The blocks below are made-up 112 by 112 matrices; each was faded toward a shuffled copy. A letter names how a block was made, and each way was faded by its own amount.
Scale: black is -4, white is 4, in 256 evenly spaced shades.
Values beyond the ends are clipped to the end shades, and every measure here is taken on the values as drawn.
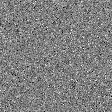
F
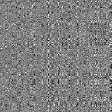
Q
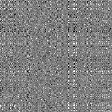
Q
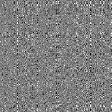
Q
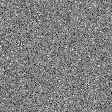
F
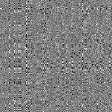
Q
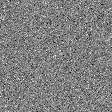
F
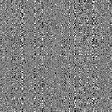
Q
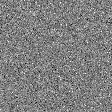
F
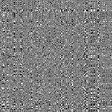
Q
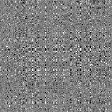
Q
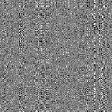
Q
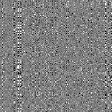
Q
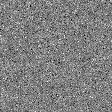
F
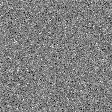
F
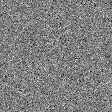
F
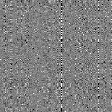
Q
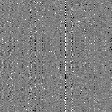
Q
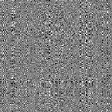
Q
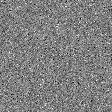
F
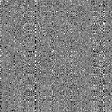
Q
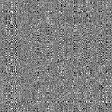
Q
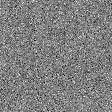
F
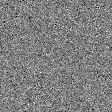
F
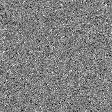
F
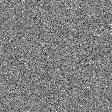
F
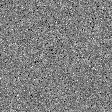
F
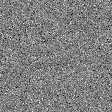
F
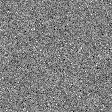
F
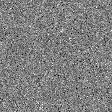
F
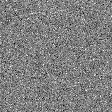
F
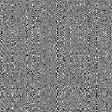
Q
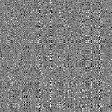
Q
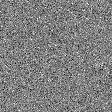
F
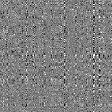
Q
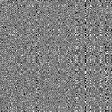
Q
